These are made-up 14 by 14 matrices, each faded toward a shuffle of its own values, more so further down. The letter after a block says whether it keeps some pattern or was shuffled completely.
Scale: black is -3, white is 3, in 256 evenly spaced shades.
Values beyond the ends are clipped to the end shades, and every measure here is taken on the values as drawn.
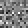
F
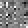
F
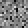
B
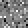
B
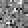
B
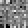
F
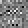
F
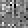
F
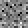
B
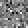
B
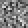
B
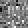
F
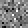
B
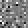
F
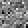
F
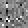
F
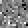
B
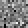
B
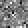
B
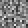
B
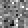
F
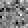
F
